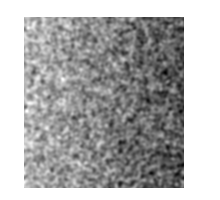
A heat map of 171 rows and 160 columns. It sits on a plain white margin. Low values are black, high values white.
There are no lone odd cells. No regular stripes run through it. The field climbs toward the left. The texture is blotchy. The histogram is bell-shaped. Overall the values sit about 50% of the way up the scale.
